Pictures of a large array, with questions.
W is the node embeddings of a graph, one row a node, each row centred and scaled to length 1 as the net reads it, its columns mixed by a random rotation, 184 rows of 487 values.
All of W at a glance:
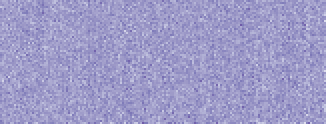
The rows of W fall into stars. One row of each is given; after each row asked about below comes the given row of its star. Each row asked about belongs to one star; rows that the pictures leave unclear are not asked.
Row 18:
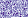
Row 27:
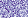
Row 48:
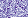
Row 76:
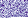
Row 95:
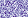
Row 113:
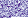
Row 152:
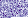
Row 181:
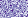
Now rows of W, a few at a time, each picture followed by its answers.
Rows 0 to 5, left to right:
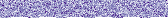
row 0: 76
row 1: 113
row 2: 181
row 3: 152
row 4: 152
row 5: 181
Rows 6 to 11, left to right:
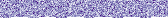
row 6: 27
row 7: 95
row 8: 113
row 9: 27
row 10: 113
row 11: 113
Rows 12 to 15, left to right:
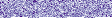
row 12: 18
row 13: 95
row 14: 76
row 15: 181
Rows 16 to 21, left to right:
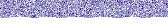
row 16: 95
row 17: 18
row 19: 27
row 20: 95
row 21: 113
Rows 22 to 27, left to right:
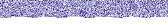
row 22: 76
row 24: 113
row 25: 152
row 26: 95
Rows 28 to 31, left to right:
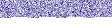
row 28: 48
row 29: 18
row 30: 113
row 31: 27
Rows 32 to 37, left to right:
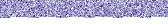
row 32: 27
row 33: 18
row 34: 95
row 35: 76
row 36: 76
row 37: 113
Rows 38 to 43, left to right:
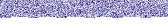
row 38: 152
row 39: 181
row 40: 113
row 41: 95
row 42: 152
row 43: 18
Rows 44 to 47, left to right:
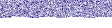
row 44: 113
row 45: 95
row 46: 27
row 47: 95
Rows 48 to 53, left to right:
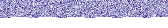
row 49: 76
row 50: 27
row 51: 18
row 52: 48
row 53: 27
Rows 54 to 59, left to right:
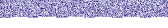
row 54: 152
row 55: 76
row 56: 113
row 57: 18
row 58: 152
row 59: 113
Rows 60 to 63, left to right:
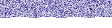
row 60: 95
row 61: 48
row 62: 181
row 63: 27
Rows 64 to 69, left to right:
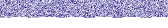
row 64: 95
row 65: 76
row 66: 27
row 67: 152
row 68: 48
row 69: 181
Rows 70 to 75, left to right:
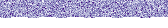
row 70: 152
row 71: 48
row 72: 27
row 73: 181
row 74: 18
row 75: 113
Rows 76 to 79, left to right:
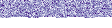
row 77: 113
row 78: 76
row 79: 181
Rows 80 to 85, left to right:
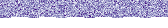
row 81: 27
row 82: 48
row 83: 18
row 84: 76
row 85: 48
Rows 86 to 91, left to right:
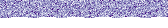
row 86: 27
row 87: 48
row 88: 18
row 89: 181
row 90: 95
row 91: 95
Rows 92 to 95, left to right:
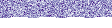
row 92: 27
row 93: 76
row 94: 27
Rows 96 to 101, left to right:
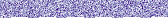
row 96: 181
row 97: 152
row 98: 152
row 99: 152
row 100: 27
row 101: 113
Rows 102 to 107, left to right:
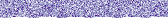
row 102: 95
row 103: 76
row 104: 27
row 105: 76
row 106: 27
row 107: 76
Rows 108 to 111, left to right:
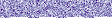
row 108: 76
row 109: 181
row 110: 95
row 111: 76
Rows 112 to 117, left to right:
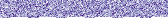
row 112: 95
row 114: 181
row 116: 18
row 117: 113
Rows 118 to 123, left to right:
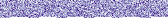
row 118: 76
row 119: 113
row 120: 76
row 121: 152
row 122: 76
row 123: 18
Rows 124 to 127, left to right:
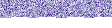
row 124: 48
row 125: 76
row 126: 18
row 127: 27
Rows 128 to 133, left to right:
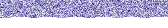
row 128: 181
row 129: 27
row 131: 18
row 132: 95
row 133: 48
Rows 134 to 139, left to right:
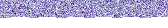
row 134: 181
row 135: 152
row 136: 48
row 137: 152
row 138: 27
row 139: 95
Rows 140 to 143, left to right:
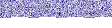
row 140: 152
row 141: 152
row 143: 95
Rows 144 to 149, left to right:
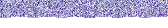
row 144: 152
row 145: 48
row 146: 95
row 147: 152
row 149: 76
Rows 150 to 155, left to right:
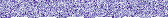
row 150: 152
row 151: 95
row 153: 152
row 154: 152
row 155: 95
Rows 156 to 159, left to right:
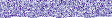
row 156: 18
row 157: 76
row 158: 95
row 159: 76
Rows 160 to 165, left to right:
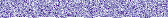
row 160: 27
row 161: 76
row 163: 48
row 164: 181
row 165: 152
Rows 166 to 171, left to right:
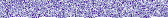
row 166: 27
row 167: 27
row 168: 27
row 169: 181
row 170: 27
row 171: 76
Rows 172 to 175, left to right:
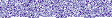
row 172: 18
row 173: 152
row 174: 152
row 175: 76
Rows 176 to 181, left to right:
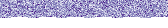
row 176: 95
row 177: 48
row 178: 76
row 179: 95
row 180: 27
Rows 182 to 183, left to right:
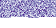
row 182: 152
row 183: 95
